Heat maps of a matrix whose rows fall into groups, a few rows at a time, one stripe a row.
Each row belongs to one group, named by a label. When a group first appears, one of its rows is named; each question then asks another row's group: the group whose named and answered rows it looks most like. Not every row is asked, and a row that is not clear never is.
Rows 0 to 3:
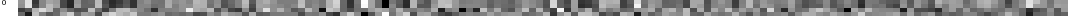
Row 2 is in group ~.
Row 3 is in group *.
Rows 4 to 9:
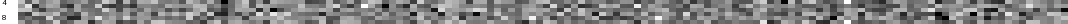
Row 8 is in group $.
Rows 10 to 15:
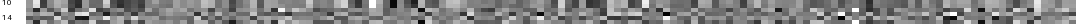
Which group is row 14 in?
$
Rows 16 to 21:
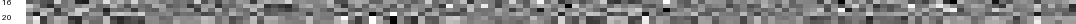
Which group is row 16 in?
$
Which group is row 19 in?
*
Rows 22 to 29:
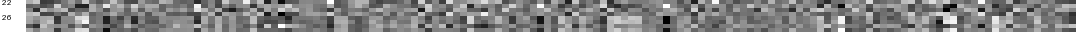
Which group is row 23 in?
$
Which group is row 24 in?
~
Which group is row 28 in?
~
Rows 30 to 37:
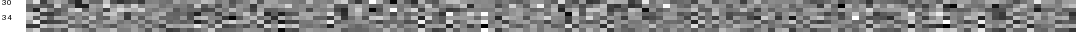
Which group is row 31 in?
$
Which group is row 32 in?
*
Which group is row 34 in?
~
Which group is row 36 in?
~
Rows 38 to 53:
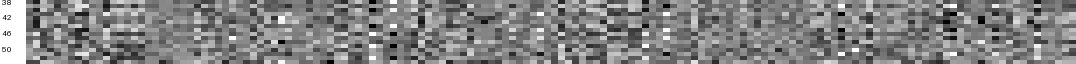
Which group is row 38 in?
*
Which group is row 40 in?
*
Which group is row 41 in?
$
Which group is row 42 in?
~
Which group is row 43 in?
~
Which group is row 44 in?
*
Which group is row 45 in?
$
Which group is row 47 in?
$
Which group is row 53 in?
~
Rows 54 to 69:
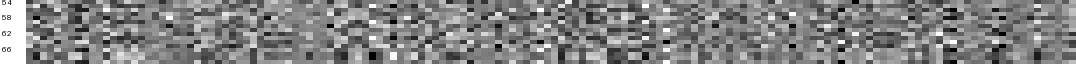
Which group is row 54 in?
~
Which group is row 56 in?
$
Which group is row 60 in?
~
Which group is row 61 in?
$
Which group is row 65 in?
~
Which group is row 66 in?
$
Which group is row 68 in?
*
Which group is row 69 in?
$
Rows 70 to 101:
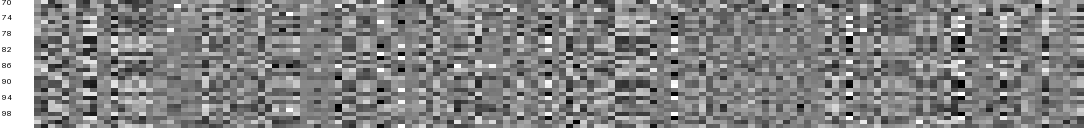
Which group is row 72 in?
~
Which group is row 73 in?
~
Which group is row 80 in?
$
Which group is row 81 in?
*
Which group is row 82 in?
$
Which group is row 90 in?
$
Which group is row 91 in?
$
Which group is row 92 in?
*
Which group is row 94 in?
$
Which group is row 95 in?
*
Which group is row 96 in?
~
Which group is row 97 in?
~
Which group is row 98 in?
$
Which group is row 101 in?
*
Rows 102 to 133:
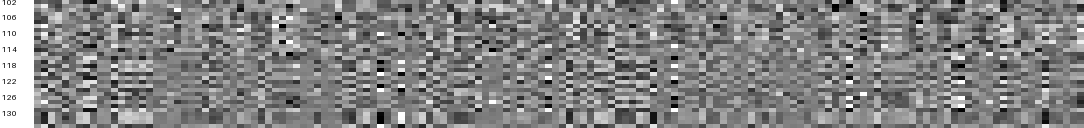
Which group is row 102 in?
$
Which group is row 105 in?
~
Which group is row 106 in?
~
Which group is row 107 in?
~
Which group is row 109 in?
~
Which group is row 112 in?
~
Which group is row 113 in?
$
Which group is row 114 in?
~
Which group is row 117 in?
*
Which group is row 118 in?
$
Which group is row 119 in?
*
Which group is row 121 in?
$
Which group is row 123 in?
*
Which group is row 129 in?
$
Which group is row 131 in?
*
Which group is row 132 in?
*
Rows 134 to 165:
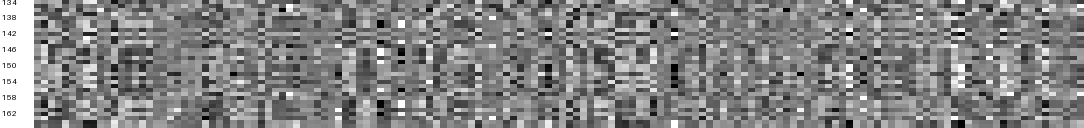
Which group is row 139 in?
*
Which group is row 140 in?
*
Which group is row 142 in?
$
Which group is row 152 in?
~
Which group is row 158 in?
~
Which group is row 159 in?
*
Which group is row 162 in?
*
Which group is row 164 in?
$
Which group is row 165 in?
$
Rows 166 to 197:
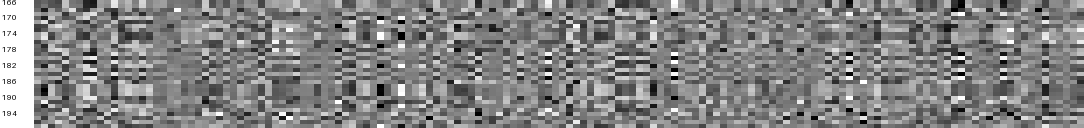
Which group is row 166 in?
$
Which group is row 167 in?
$
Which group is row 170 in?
*
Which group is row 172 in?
~
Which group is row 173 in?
~
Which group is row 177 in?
*
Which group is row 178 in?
~
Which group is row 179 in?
$
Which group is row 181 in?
$
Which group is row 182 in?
*
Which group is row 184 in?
$
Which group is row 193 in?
$
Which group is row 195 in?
~
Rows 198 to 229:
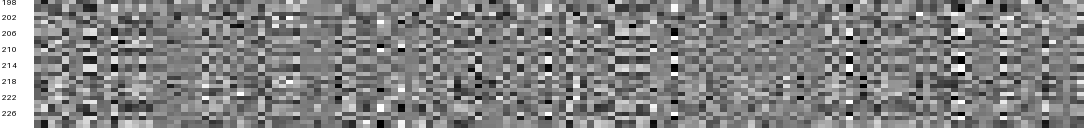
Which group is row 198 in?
~
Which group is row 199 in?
$
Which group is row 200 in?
$
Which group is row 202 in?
~
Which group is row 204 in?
~
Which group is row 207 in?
$
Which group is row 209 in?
*
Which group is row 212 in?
$
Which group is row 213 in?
$
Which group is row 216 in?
$
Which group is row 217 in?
~
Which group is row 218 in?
~
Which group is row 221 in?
~
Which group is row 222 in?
~
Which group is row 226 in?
$
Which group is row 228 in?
*
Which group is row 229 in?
*
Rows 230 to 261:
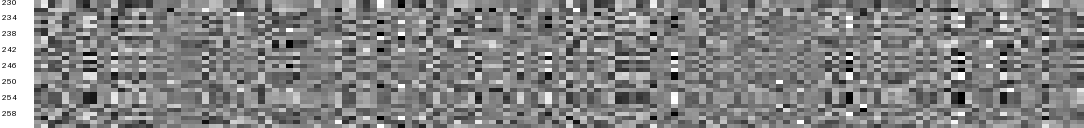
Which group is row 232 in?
~
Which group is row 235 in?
*
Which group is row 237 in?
~
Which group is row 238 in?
*
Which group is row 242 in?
*
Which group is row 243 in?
$
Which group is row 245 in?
$
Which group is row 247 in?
$
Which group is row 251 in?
*
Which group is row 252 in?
~
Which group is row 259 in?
*
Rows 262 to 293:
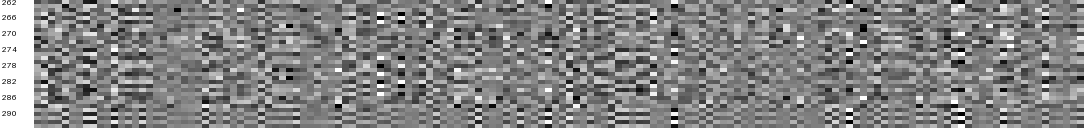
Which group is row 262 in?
$
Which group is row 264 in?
~
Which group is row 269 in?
~
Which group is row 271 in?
~
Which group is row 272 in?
~
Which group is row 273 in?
~
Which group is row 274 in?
$
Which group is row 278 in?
*
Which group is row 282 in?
*
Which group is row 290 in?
$
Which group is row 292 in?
$
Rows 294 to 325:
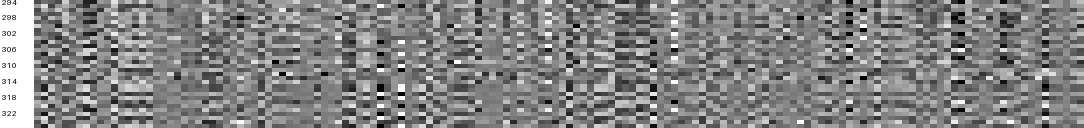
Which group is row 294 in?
$
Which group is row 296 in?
~
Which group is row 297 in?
$
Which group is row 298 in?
~
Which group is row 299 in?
$
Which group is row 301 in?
~
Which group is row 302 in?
$
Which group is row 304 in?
*
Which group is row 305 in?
$
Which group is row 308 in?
$
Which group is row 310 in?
*
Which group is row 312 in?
~
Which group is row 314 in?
$
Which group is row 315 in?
*
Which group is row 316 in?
*
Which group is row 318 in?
*
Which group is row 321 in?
$
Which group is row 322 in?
*
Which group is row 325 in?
*
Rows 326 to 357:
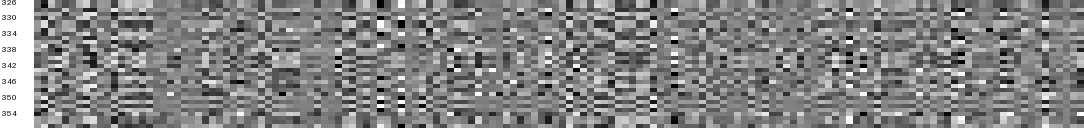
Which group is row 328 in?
$
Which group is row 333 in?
~
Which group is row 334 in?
*
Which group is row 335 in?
$
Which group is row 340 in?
~
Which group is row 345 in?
*
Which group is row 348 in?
*
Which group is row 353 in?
*
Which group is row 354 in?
~
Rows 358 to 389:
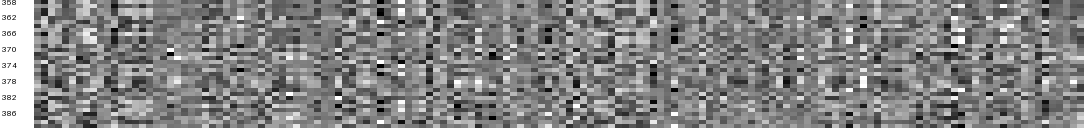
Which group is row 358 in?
*
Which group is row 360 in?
*
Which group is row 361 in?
*
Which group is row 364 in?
~
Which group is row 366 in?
*
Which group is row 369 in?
~
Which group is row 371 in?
~
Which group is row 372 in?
~
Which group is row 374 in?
*
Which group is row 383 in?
*
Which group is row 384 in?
~
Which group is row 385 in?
*
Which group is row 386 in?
$
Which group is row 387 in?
~
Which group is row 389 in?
$
